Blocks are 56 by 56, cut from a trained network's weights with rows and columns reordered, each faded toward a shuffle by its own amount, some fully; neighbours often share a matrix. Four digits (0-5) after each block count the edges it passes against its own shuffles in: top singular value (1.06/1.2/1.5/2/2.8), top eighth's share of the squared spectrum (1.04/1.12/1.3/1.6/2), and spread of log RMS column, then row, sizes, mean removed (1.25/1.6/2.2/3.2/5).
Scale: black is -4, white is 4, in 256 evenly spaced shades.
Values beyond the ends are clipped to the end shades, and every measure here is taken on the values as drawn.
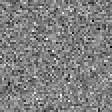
0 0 0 0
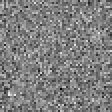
0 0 0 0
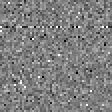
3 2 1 1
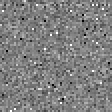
1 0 0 0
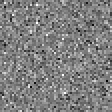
0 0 0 0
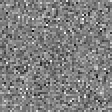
0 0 0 0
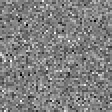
0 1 0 0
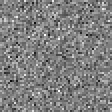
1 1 0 0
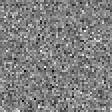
0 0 0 0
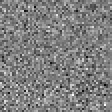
2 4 2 2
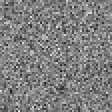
1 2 0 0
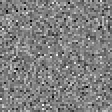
1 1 0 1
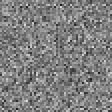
3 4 2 2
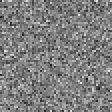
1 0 0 0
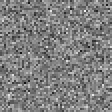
0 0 0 0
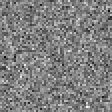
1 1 0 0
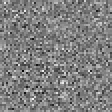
3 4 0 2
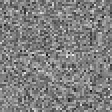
3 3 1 0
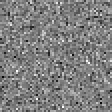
0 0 0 0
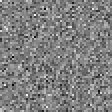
2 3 2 2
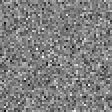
1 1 0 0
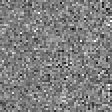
1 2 1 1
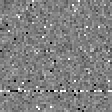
3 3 0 1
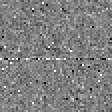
3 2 0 1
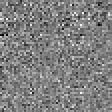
3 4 2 2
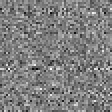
3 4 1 3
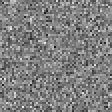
2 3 0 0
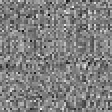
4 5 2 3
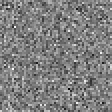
2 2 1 1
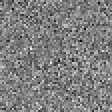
1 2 0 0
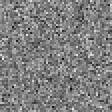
1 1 0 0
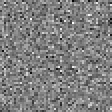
3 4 2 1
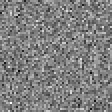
1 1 0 0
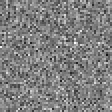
2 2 0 0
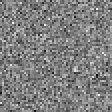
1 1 0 0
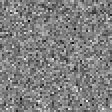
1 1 0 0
